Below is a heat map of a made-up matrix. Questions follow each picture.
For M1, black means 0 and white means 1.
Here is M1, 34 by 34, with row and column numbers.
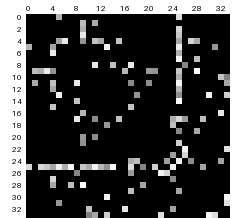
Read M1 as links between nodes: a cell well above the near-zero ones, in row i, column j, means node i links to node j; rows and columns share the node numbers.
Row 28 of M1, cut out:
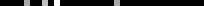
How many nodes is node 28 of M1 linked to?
4
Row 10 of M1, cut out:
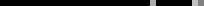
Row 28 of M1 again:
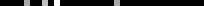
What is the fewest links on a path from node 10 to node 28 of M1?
3
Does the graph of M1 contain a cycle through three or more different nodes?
yes
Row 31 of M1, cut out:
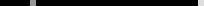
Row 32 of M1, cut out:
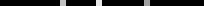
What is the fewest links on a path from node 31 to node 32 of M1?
3
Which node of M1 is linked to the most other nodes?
node 25
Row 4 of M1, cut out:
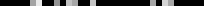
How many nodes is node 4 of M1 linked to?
9
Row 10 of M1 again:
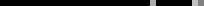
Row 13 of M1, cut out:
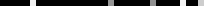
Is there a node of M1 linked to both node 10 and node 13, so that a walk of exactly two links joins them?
yes
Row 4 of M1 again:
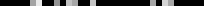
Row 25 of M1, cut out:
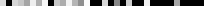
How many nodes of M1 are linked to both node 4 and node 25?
5
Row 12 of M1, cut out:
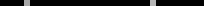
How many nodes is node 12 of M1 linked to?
2
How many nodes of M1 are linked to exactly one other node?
0
